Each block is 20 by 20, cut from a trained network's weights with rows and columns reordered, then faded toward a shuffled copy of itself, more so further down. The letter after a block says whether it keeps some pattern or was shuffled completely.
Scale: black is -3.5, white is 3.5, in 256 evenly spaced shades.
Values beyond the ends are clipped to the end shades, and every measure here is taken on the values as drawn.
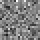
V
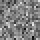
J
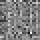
V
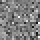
V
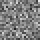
J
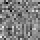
V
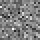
J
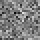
J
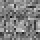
V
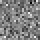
J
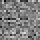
V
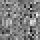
V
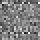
V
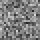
J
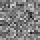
V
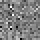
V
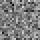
J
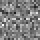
V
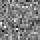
J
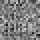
V
